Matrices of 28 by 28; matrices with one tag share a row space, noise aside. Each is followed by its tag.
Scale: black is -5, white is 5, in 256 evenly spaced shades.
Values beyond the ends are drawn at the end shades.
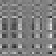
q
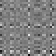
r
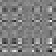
q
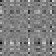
r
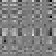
q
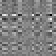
q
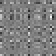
r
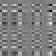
q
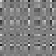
r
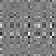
r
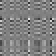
r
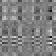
q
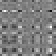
q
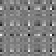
r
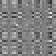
q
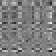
q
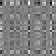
r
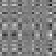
q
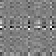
r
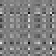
r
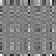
r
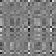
r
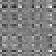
q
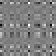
r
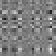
q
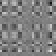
q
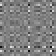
r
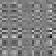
q
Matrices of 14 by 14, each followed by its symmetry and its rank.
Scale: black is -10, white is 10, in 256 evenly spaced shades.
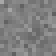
symmetric, full rank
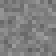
neither, full rank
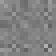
symmetric, rank three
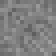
symmetric, full rank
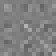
symmetric, rank three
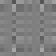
neither, rank one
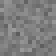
neither, full rank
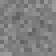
symmetric, full rank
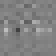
neither, rank two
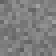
neither, full rank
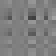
neither, rank one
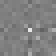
symmetric, rank three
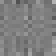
neither, rank two
